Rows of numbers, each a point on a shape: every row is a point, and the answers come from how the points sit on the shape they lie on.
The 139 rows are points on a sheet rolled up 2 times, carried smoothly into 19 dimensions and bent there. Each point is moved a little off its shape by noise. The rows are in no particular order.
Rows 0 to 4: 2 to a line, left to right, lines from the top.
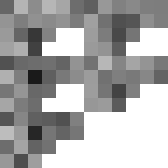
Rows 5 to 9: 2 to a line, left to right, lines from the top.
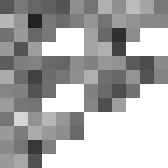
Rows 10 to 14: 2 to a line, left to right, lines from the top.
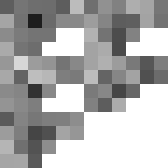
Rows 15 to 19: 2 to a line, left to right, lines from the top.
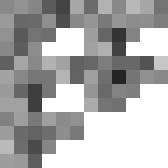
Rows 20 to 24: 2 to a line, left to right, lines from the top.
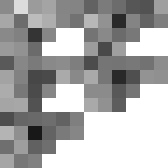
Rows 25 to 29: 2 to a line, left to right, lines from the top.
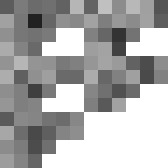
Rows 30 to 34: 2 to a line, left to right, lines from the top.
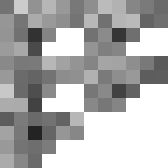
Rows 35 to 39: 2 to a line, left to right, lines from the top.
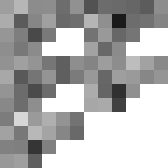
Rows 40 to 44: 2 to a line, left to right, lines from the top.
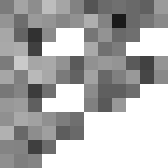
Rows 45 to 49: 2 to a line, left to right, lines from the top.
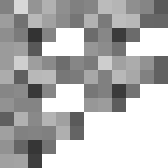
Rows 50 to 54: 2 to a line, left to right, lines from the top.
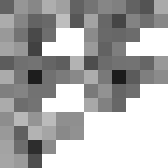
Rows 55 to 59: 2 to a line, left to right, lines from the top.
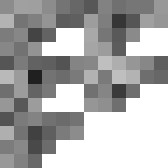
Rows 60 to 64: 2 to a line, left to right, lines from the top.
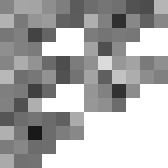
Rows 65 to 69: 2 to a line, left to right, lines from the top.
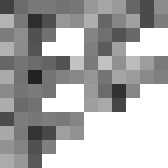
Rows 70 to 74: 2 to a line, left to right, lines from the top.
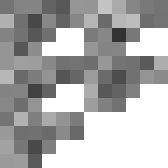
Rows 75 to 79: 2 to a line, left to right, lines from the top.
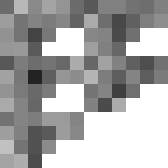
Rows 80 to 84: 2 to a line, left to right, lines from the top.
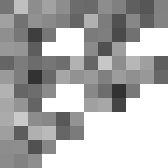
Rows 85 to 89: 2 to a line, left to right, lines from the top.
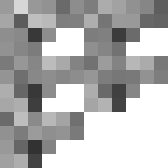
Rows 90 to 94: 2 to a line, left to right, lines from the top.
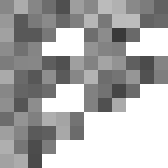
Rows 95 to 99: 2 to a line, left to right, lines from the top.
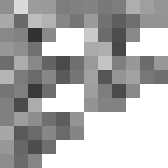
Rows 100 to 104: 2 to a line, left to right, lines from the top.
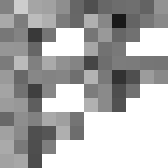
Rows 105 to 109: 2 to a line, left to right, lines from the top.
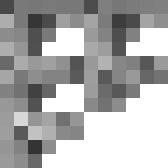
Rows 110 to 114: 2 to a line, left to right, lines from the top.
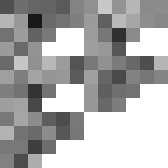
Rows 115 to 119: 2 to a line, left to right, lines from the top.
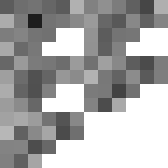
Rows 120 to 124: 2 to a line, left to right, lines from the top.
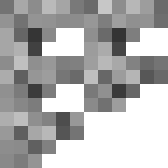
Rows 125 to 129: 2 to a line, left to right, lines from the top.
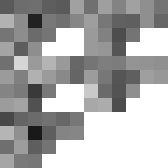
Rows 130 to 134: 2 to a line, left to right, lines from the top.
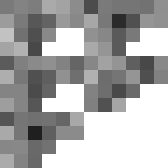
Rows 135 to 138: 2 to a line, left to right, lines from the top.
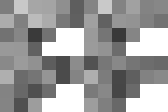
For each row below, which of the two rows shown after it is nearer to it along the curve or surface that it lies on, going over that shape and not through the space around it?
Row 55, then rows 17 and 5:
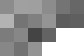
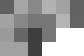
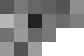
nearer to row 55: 17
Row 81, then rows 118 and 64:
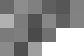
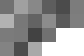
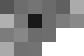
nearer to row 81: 118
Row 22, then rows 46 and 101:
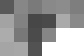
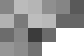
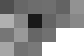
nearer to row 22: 101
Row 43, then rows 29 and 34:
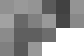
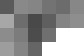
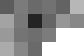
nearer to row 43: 29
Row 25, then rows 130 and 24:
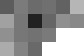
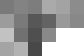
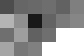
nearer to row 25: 24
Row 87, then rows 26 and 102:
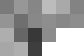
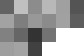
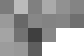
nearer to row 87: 26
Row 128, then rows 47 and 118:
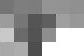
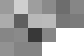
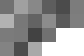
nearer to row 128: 47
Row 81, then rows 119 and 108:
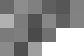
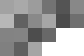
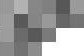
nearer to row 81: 119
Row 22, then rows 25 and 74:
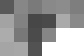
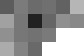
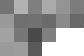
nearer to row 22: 25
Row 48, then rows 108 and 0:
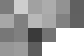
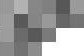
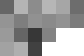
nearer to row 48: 0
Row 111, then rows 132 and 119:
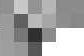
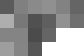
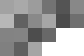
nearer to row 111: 119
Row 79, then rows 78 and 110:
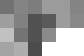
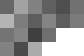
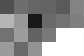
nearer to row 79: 110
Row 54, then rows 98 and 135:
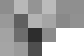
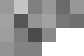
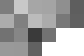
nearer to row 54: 135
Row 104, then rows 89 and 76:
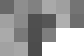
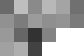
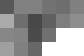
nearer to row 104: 89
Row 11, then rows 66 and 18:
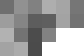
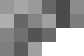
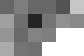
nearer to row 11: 18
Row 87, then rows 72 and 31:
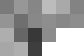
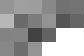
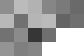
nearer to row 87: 31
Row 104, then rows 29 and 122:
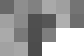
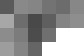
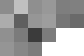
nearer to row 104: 29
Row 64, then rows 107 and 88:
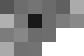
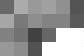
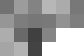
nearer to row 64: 88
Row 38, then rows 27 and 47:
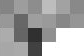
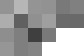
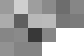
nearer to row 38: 47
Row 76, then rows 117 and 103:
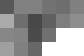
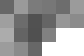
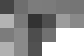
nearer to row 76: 117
